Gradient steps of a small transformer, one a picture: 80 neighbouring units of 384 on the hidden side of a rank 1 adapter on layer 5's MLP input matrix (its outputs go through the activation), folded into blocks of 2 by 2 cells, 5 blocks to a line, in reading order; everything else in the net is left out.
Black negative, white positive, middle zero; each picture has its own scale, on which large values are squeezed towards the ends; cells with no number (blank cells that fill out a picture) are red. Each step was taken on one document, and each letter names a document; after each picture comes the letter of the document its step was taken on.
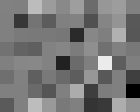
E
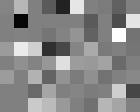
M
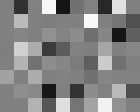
M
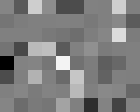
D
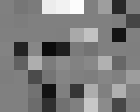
M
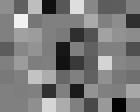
M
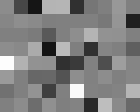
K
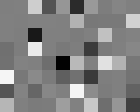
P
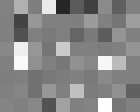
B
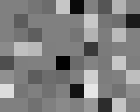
E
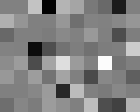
K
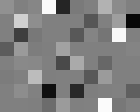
B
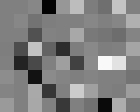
E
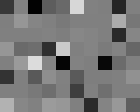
D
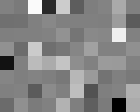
D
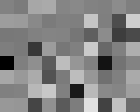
K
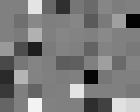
P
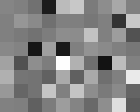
E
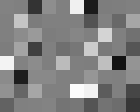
P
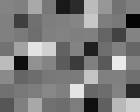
P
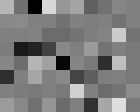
D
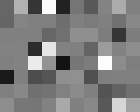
D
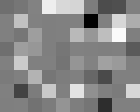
B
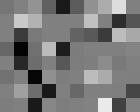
B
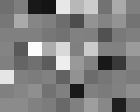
K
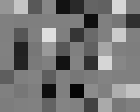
M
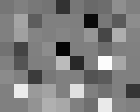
B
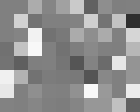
P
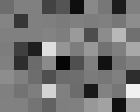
D
